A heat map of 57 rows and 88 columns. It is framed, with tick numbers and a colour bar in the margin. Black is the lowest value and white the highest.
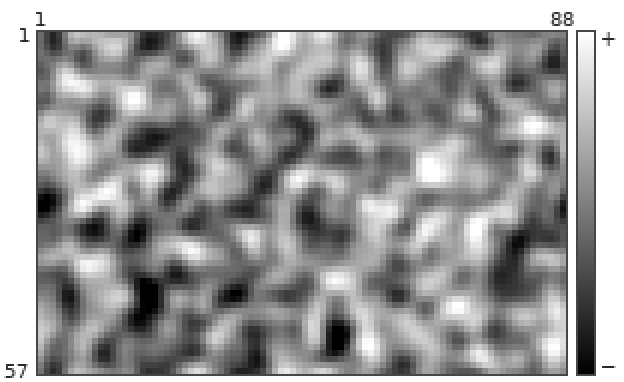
Slope: none. Lone odd cells: none. Grain: blotchy. Average level on the scale: 50%. Seam: none.
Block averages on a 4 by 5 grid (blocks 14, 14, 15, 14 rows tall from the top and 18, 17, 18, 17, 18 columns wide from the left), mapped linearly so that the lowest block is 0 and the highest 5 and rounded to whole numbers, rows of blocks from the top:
4 2 5 3 2 | 5 1 2 4 4 | 1 1 2 5 2 | 1 0 1 5 5
